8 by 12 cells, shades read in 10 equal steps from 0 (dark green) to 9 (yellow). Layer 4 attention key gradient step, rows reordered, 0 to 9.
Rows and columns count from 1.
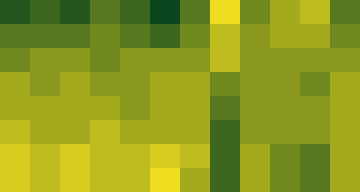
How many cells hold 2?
6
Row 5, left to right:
6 6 6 6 5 6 6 3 5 5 5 6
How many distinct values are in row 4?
3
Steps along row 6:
down same up down same same down up same same up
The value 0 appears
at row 1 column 6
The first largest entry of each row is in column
8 8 8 1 1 1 1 6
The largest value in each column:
8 7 8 7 7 9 7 9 6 6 7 6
